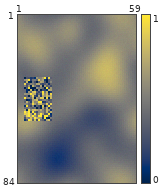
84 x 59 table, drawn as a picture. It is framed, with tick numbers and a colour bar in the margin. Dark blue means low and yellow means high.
There are no regular stripes. The values follow a bell shape. An odd patch, rougher than its surroundings, sits in the middle left. Values change most from cell to cell in the middle left. The ninth with the highest average is the top right.
